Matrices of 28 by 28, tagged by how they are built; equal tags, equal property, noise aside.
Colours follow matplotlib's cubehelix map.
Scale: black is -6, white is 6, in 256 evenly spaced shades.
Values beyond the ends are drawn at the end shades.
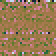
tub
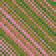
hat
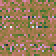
tub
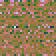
tub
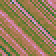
hat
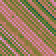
hat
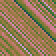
hat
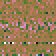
tub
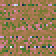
tub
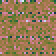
tub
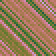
hat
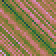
hat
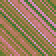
hat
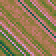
hat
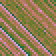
hat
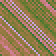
hat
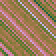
hat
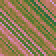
hat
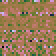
tub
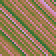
hat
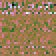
tub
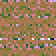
tub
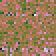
tub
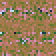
tub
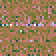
tub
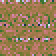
tub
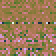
tub
